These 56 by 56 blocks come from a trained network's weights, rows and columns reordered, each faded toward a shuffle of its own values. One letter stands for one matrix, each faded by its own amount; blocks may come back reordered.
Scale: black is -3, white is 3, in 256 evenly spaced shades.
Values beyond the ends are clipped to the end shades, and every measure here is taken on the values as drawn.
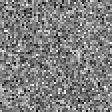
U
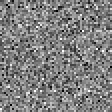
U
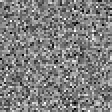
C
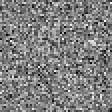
C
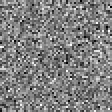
C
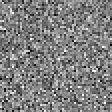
U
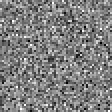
U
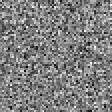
C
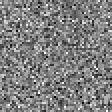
U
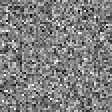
C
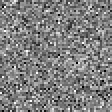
U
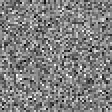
C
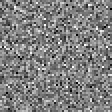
U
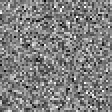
C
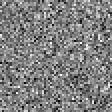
C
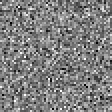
U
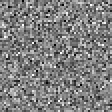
U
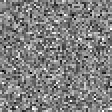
U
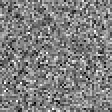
U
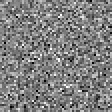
U
